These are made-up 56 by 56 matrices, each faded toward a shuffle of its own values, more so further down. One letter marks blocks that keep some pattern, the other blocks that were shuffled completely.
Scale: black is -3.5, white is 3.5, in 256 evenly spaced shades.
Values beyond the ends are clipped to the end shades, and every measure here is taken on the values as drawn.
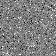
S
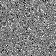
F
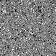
F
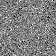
F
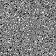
S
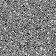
S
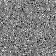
F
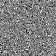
F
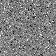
S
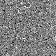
F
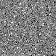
F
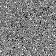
S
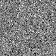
S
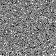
S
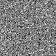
F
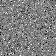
S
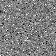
S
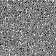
S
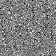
S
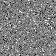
S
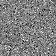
S
